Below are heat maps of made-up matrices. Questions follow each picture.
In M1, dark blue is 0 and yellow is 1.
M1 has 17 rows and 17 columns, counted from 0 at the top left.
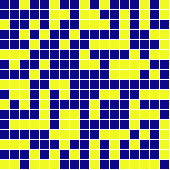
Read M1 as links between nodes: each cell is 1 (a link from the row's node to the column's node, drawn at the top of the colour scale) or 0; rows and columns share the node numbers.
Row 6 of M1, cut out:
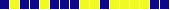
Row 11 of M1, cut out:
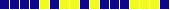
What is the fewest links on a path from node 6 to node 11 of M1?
1
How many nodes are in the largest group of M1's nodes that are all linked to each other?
4
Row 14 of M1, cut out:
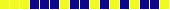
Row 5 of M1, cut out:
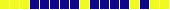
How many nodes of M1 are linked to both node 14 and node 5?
5
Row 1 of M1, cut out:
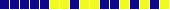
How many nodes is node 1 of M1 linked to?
7
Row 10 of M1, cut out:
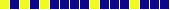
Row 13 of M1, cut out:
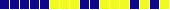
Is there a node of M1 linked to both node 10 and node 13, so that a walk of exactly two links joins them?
no
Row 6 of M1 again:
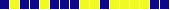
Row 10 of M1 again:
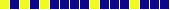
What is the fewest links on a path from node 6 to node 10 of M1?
2
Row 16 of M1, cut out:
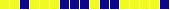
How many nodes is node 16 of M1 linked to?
10
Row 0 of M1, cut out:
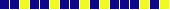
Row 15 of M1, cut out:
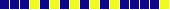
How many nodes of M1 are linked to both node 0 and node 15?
2
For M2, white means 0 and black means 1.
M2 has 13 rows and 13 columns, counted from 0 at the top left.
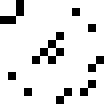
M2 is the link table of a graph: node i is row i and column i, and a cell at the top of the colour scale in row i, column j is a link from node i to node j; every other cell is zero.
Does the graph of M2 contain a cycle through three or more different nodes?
no
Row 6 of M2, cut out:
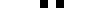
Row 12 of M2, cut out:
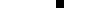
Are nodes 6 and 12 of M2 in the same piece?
yes
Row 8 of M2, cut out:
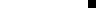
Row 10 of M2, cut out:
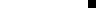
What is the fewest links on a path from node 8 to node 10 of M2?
2
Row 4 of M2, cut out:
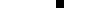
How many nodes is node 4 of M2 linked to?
1
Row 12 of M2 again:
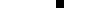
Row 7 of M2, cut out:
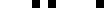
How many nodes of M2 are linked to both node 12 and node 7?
0
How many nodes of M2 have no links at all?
0
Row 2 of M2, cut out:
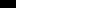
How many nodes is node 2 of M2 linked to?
2
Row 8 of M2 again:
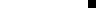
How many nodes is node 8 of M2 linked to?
1
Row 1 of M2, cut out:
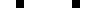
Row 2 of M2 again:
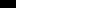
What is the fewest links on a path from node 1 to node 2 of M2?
1
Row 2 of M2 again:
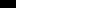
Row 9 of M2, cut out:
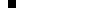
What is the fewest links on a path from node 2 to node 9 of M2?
2
